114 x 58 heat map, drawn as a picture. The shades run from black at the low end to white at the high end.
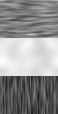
It is made of 3 by 1 panels. Panel 1,1: middling, streaked across. Panel 2,1: very high, smooth, faint in contrast. Panel 3,1: low, streaked downward.
